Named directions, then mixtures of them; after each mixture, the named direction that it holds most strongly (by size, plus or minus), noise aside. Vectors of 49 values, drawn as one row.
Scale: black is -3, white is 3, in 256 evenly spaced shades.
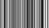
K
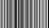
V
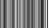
K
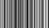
V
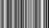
K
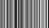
V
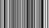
K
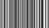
K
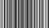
V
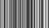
K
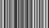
V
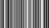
K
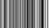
K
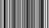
K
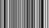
K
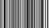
K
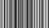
V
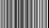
V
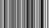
K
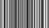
K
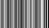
K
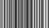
V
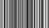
K
